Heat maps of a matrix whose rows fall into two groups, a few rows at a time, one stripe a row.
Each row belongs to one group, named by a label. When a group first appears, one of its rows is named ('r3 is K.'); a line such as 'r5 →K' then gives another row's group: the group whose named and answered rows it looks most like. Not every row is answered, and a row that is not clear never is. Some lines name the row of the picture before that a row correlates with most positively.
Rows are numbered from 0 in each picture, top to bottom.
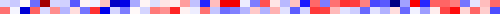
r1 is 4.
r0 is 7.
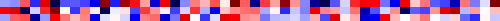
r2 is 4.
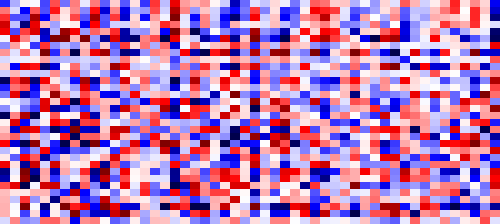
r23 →4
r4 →4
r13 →7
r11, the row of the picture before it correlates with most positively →0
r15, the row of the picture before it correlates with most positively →0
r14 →7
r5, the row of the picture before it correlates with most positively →2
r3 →4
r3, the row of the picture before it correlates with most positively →1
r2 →4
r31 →7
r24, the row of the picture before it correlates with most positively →0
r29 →4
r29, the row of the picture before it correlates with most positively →2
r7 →7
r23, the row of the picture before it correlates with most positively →1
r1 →4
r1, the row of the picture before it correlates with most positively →1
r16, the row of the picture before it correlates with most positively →2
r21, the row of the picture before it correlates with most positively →0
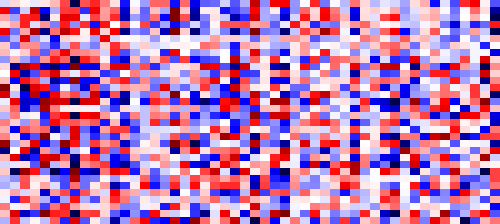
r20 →4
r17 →4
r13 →4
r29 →4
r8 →7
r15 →7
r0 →7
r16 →7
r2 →4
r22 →7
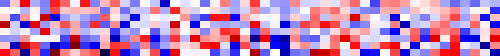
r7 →4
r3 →4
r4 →7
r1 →4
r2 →7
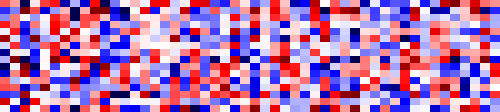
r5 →4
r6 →7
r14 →4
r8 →7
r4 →7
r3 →4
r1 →7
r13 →7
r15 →7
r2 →7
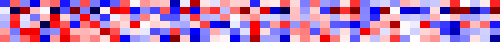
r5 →4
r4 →4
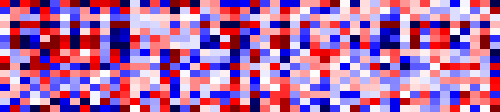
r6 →7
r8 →4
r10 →4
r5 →7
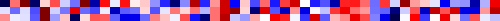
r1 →7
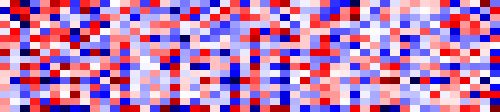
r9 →4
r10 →4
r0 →7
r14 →4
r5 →4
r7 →4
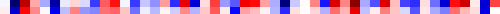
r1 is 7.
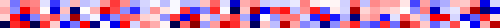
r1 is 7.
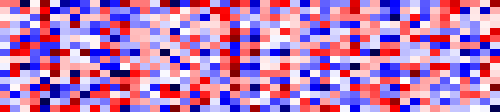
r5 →7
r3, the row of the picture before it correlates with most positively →2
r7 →4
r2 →7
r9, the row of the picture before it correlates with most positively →2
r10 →7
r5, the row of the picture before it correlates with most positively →2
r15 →4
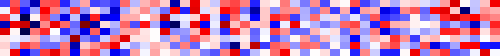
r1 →7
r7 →7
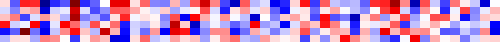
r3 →4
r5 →7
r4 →4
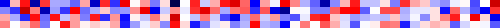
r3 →4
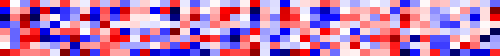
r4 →4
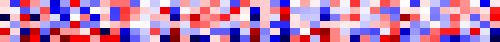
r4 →4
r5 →4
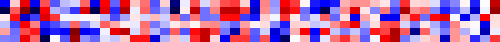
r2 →7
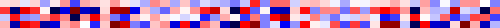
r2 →7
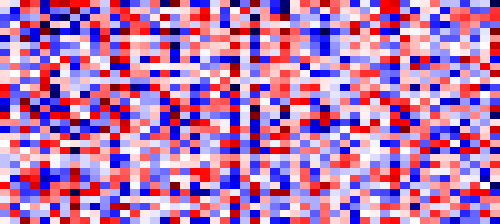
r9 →7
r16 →4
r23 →7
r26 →4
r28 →7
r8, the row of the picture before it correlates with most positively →0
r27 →7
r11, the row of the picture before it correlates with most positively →2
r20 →7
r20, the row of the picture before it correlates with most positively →2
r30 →7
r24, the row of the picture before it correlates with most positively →1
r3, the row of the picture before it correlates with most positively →3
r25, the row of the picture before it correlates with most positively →1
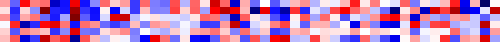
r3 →7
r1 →7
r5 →7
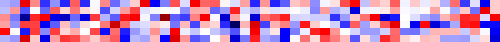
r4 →4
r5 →4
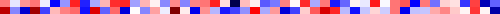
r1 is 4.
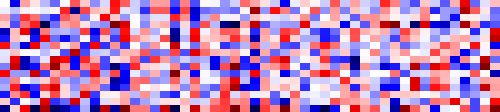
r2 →4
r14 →7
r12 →7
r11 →7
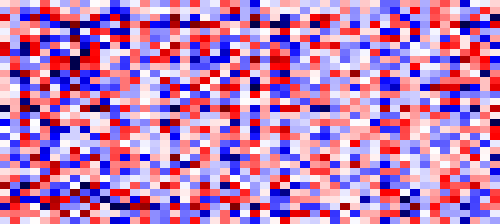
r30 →4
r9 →7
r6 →4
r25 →7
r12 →7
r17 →4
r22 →4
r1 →7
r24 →4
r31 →7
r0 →7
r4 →7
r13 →4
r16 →7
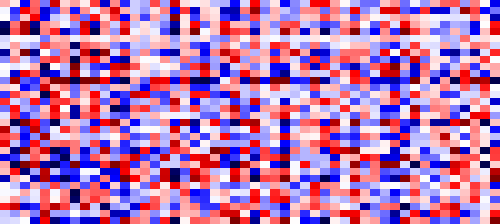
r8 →7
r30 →7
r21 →7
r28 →7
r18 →4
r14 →4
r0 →4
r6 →7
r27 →7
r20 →4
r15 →7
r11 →7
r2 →4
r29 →4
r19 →7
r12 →7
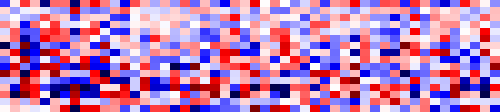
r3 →4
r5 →7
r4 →7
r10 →4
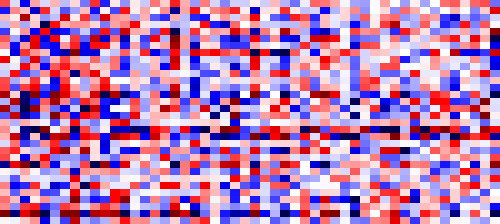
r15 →4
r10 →7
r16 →7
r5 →4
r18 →7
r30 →4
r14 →7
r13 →4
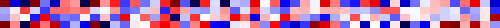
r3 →4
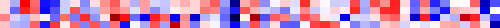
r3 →4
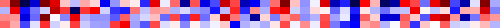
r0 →7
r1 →7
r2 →7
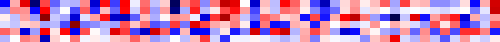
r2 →7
